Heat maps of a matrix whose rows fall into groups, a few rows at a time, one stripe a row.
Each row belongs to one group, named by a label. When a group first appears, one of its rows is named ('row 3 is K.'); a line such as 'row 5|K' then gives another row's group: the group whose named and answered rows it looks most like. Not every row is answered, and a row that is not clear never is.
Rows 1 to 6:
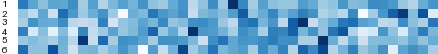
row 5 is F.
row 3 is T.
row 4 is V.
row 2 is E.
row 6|F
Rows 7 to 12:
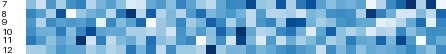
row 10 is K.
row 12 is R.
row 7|E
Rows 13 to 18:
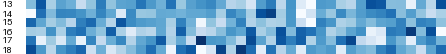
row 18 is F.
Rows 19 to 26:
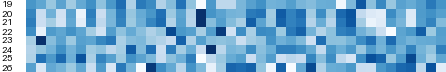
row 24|R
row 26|E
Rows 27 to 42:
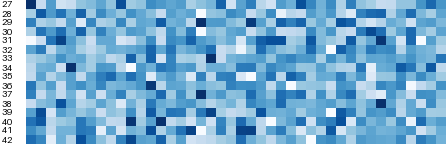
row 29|V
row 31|T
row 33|R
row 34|E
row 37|V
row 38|T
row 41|F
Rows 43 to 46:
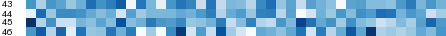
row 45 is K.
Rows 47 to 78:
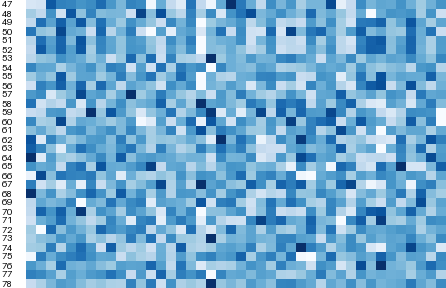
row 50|F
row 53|R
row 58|V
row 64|K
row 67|V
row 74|E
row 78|R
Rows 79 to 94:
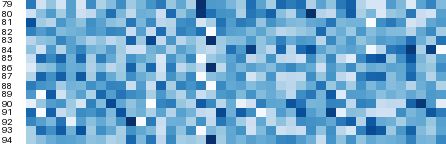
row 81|F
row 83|R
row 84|E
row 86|R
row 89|K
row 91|K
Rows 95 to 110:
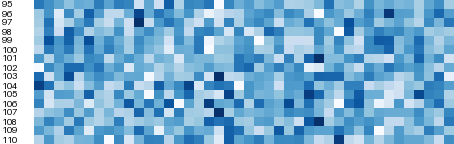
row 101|E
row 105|E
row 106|V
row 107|R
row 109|F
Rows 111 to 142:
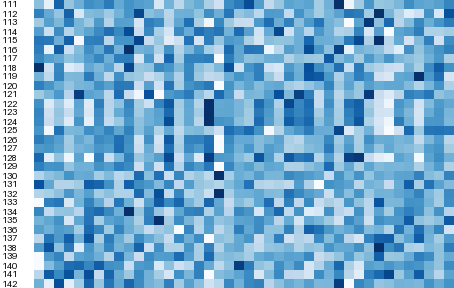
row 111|K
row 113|T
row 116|K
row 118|K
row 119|E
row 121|E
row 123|V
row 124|V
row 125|K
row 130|R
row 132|R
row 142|K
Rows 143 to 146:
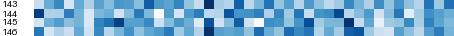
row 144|F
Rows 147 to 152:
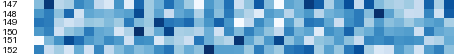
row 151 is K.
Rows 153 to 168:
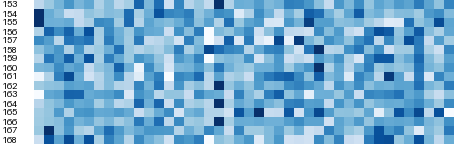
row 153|R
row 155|K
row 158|T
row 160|T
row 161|T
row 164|R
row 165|E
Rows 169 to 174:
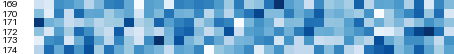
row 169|T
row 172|E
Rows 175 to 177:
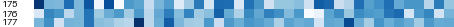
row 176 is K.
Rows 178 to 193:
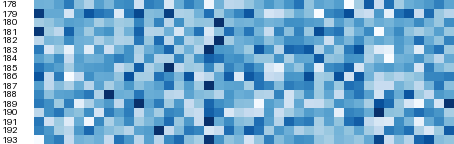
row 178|T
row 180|R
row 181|F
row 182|R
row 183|V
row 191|V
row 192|F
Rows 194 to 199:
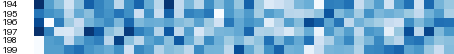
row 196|K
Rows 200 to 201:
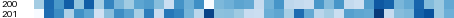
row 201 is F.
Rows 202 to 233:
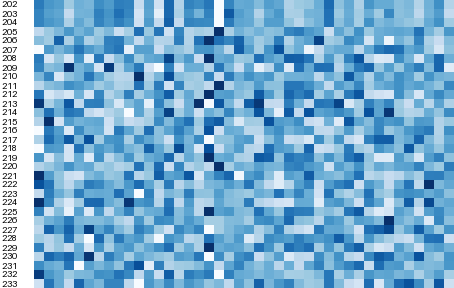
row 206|T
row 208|V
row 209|F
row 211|R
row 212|V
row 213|F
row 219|V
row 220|R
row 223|E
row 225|V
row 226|T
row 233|E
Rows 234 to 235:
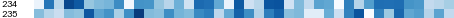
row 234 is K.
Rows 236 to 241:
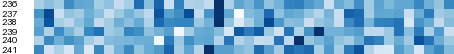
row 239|E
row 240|F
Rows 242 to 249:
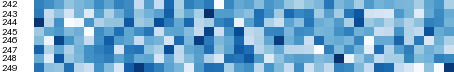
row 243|V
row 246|T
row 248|K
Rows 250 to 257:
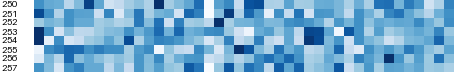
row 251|F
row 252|R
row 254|K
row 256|T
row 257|F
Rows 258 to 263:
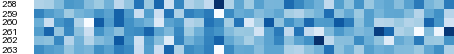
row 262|T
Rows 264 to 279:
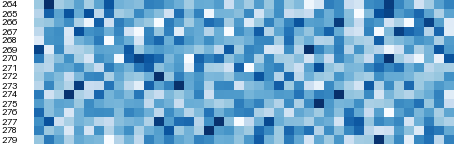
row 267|E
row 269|K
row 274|F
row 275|E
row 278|V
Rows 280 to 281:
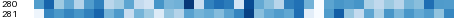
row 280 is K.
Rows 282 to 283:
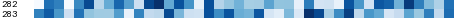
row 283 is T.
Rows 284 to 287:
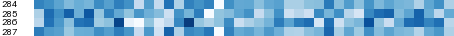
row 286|E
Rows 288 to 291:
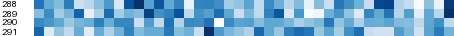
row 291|V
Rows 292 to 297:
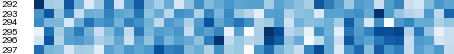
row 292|F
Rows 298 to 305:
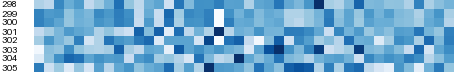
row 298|T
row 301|R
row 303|T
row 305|V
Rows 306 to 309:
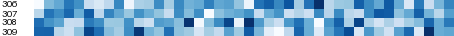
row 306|T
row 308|K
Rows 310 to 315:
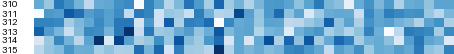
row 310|T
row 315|R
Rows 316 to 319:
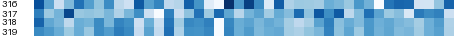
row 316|F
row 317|F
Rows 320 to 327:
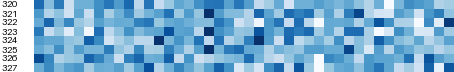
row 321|V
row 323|V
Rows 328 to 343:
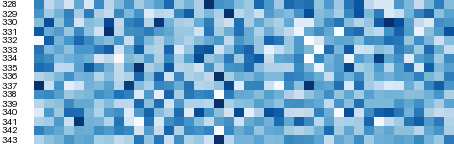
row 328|V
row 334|F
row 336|R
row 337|K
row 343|R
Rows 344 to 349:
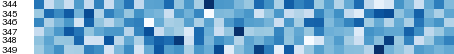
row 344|V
